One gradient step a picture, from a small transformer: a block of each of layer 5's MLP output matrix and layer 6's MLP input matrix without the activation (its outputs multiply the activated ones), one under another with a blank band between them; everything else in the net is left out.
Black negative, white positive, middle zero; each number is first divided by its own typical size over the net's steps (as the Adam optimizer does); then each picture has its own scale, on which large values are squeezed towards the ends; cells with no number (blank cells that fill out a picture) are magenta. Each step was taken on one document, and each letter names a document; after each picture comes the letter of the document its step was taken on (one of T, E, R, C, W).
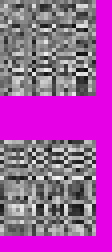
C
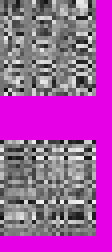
C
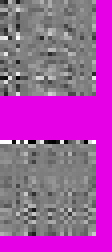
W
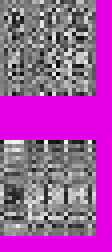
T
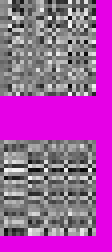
T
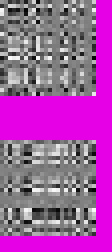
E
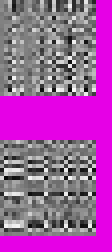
T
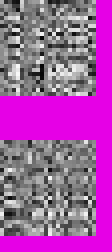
T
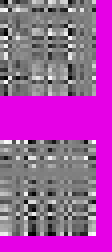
W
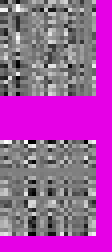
W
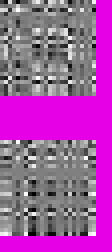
W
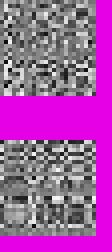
C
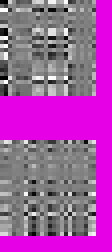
W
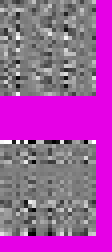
W
